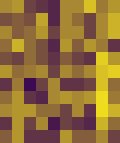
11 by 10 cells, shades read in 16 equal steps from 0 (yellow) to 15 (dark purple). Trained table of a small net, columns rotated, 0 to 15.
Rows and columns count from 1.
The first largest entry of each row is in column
5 5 5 5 5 5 3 4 8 5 3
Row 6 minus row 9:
-1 3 2 -2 3 -5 2 -6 2 -2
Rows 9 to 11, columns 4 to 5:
8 8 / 6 14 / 12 12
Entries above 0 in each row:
10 10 10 10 10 10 10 9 9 10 10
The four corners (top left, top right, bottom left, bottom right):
6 5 9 11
